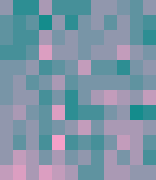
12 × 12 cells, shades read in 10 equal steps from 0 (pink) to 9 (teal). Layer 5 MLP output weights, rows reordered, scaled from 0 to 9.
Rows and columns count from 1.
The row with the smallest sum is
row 12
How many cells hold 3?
18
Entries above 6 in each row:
5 4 3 2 2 0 2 5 0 3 1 0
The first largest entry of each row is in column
2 4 12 1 10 3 6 11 4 4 12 7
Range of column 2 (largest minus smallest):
7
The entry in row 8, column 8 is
7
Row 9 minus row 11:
0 3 1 1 2 -1 -2 -1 0 -2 0 -3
